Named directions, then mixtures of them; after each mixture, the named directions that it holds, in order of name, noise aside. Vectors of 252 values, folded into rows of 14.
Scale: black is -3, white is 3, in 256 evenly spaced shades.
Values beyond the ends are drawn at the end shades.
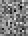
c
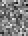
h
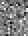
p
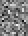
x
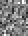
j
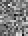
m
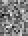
h, x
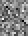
x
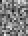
h, j, x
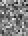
h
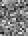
c, h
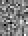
j, m, p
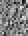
c, j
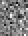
h, p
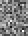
c, j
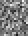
c, j, x
